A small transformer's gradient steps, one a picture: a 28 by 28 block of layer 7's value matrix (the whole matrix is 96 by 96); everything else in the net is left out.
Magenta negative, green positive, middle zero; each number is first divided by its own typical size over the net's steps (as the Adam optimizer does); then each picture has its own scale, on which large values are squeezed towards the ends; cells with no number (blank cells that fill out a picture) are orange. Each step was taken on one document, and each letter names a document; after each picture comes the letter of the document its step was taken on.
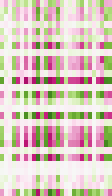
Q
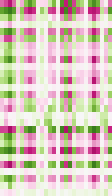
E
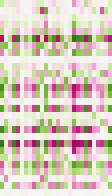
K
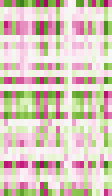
Q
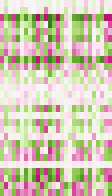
Q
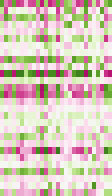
Q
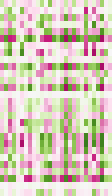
E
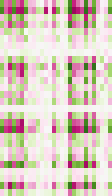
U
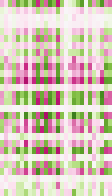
Q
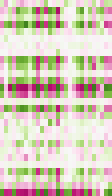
K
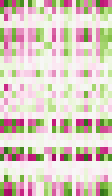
U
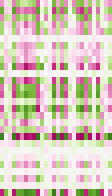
K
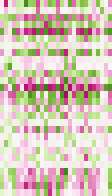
K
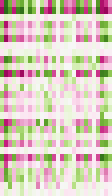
U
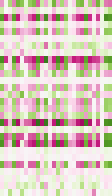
K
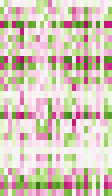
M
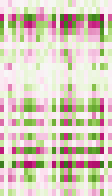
E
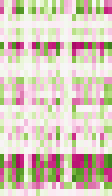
K
